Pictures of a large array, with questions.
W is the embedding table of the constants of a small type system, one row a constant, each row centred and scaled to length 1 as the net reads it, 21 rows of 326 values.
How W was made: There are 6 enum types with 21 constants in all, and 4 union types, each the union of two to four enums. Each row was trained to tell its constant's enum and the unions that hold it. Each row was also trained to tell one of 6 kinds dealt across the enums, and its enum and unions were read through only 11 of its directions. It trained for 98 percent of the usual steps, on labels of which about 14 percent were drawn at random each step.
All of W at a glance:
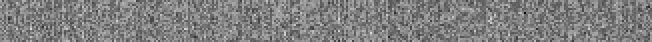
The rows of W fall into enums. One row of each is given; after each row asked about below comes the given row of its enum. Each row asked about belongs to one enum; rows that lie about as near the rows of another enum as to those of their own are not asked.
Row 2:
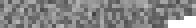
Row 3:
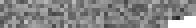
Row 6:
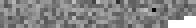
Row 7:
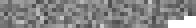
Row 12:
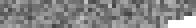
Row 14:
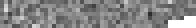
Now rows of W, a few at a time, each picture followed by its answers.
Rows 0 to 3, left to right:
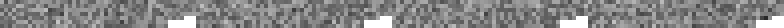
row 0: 7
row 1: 2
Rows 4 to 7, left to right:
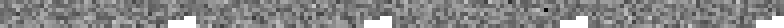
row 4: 12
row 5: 12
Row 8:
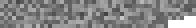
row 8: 7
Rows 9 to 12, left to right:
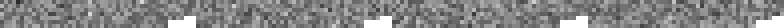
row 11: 2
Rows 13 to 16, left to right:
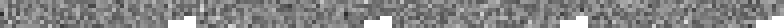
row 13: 14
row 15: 7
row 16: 2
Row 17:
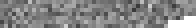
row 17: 3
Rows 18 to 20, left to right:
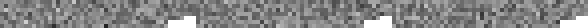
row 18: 6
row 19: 12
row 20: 14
